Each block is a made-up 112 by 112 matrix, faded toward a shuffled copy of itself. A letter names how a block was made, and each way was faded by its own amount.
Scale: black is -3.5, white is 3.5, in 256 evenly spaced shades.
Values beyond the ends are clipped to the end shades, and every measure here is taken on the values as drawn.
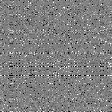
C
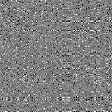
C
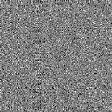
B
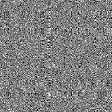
B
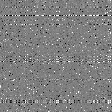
C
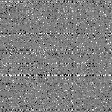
C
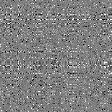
C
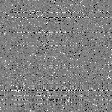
C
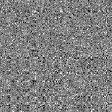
B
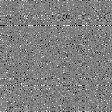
C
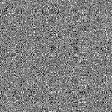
B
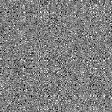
B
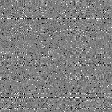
C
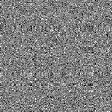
B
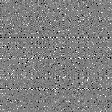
C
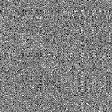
B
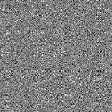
B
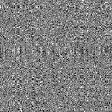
B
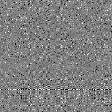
C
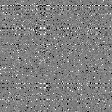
C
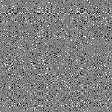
C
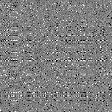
C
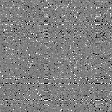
C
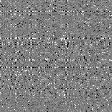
C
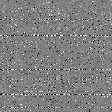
C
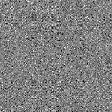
B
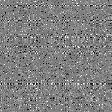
C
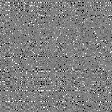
C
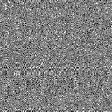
B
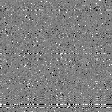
C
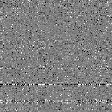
C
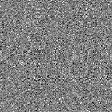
B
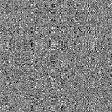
B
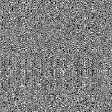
B
